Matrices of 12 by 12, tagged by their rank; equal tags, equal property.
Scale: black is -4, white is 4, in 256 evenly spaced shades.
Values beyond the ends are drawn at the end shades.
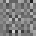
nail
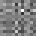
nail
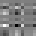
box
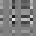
box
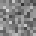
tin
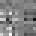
nail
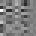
nail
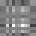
box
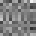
nail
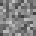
tin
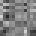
nail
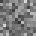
tin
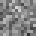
tin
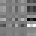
box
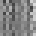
nail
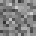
tin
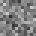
tin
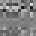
nail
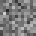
tin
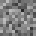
tin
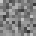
tin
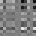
box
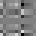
box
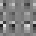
box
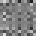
nail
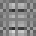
box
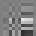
box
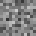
tin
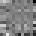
nail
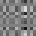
box
